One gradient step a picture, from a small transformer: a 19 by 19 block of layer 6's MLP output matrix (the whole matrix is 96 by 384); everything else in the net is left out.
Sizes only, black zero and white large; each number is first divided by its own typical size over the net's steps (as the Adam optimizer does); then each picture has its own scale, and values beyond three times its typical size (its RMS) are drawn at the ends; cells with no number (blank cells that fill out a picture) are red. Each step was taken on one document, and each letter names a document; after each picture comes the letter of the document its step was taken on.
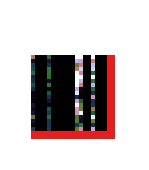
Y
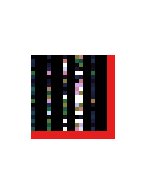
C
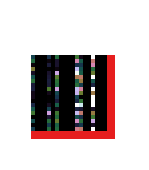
Y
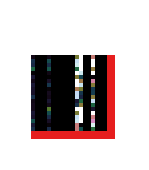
Y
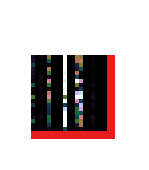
C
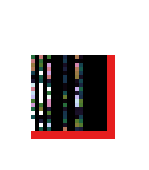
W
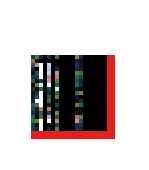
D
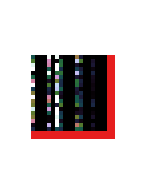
D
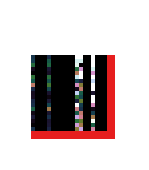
Y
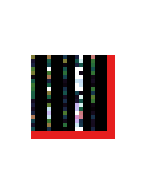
C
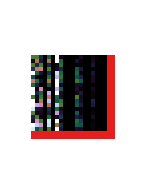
D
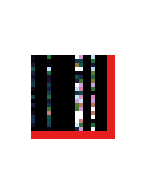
Y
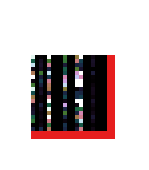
C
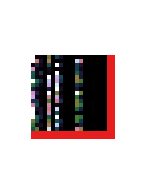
D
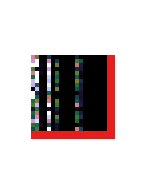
D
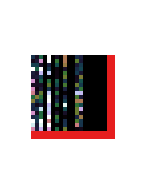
W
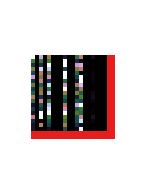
C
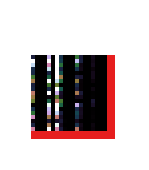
D
